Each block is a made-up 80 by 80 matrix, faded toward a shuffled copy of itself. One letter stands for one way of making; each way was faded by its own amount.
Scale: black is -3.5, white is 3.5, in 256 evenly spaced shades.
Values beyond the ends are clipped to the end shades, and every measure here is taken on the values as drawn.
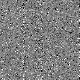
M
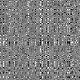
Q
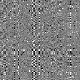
Q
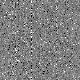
M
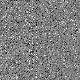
M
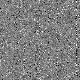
M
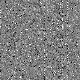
M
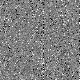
M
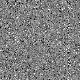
M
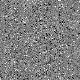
M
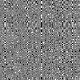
Q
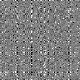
Q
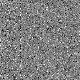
M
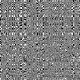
Q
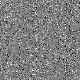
M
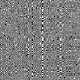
Q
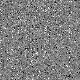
M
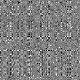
Q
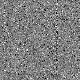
M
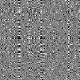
Q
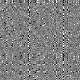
Q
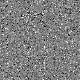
M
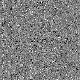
M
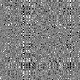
Q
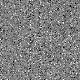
M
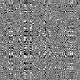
Q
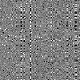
Q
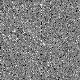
M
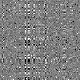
Q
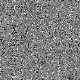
M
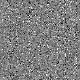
M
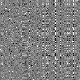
Q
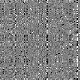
Q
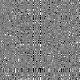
Q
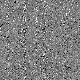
M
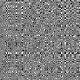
Q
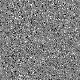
M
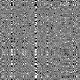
Q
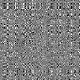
Q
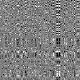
Q
